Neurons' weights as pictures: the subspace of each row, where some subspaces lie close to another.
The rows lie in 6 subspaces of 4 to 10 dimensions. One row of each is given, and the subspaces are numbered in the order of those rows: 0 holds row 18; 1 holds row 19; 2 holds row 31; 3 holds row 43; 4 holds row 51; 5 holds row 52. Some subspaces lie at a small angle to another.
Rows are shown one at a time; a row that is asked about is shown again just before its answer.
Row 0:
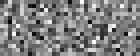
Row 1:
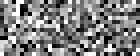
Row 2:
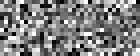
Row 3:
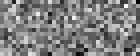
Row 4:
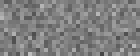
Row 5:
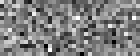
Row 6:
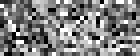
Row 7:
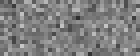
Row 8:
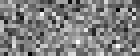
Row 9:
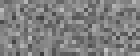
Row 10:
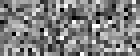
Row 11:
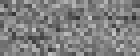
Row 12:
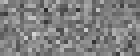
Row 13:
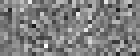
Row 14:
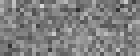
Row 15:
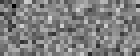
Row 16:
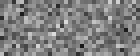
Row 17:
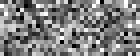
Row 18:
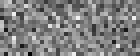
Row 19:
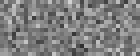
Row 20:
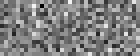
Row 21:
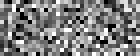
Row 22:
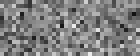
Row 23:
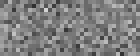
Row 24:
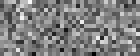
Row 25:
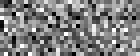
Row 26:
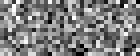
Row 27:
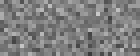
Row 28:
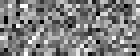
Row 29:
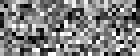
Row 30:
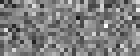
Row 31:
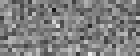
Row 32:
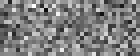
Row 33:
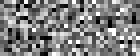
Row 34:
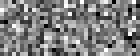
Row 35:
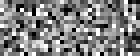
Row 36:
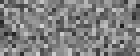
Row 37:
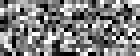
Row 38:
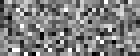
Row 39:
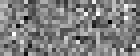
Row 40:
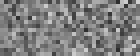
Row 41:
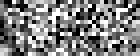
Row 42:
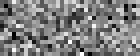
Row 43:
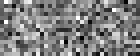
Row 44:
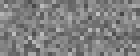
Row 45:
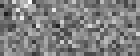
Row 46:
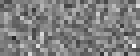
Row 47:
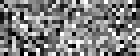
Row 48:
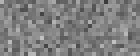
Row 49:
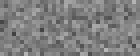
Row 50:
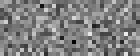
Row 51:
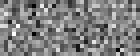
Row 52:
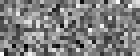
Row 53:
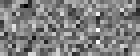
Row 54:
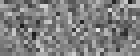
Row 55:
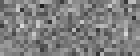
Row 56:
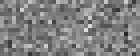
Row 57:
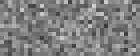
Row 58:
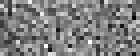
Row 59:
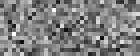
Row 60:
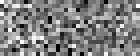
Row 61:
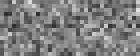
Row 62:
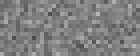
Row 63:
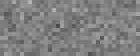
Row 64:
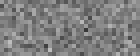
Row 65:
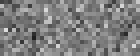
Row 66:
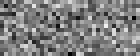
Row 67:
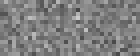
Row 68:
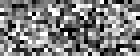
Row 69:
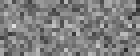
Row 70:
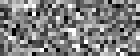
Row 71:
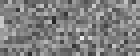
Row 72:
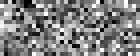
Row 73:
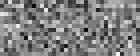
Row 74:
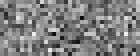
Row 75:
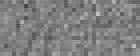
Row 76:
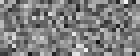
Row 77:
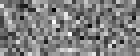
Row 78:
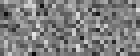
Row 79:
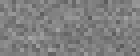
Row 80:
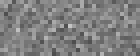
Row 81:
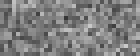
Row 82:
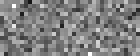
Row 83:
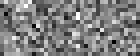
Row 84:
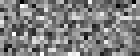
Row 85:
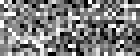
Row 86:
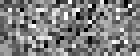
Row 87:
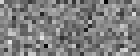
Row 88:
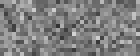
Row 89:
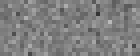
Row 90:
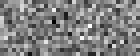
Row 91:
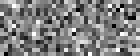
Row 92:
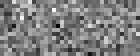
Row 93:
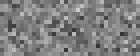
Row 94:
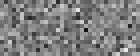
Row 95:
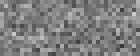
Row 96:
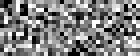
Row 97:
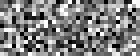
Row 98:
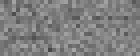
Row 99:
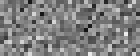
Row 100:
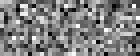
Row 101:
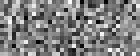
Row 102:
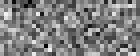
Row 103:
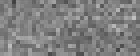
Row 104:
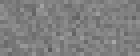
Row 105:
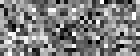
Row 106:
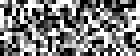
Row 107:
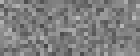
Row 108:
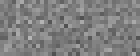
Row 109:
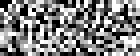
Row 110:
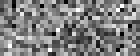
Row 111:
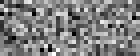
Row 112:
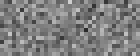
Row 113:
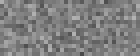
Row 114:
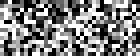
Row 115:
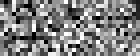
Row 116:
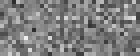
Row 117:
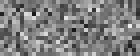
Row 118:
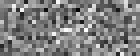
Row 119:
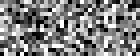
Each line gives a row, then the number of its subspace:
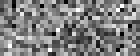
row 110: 1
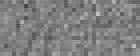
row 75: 5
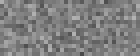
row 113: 4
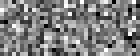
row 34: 5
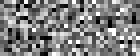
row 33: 5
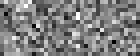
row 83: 2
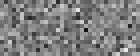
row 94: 4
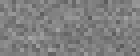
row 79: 0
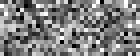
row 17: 2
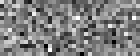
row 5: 4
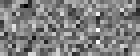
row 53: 0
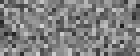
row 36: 4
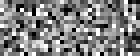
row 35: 1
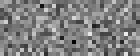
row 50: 5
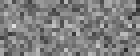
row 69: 4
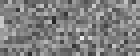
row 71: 2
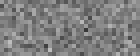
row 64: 4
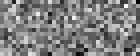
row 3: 1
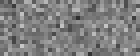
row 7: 1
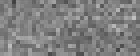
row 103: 1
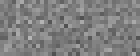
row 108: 5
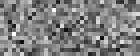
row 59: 3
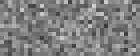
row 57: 4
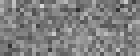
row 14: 1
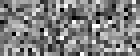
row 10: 5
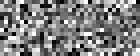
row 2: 5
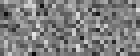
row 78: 4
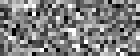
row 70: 3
